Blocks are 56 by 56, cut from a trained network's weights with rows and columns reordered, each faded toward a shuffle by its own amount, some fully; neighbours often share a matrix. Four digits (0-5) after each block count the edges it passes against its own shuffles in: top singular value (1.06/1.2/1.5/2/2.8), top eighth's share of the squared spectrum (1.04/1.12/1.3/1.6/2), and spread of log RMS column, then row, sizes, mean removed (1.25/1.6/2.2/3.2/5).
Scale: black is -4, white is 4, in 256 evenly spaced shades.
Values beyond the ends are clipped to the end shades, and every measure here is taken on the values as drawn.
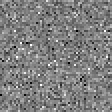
0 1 0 0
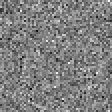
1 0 0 0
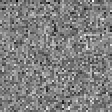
1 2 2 1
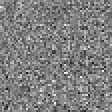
3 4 2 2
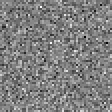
0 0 0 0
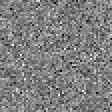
2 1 0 0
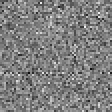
2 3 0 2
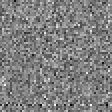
3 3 1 1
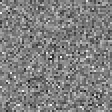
2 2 0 1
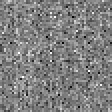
2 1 0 0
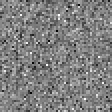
1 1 0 0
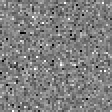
0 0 0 0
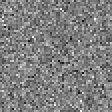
0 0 0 0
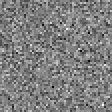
1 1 0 0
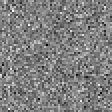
1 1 0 0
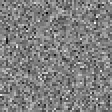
1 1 0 0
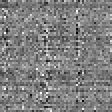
3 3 3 1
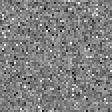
0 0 0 0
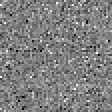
0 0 1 0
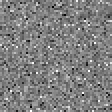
0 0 0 0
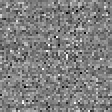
2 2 1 0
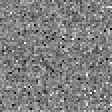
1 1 0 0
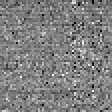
2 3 2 0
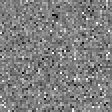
0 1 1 0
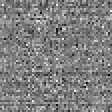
2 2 2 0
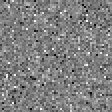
0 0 0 0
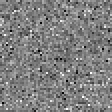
0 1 0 0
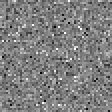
0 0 0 0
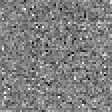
1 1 1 0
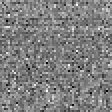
2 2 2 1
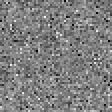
1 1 0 0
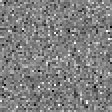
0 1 0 0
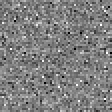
0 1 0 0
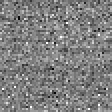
1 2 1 0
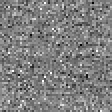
1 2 1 0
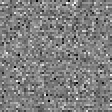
2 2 1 0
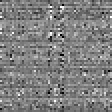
3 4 3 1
